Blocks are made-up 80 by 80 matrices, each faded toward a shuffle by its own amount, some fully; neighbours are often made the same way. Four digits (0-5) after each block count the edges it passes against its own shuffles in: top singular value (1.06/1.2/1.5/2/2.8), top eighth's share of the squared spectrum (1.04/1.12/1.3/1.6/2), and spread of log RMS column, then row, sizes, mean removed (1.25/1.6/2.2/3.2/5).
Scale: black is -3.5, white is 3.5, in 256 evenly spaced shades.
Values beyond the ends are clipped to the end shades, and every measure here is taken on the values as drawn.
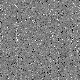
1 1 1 0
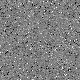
0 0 0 0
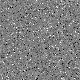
0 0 0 0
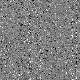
1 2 2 0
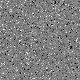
0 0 0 0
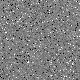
0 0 0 0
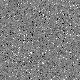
0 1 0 0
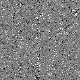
1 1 2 0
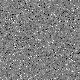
0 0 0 0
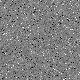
0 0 0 0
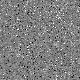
0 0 1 0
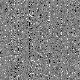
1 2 3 0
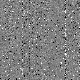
2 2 2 0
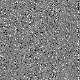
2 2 2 0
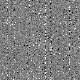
2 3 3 0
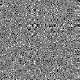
4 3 2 2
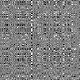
5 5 3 3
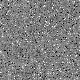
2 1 0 0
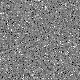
2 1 0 0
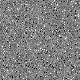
3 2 1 0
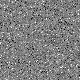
1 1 0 0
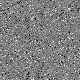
1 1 0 0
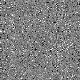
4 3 1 1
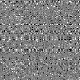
4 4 2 3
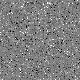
2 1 0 0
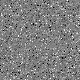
3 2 0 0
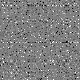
4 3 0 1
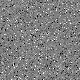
2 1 0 0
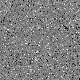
2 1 0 0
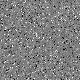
2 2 0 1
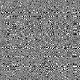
4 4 2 3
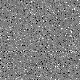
3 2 0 1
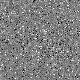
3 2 0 1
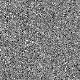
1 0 2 0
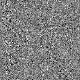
1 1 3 0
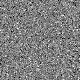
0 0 1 0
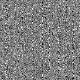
1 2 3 0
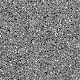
0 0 0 0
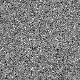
0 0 1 0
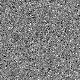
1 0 1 0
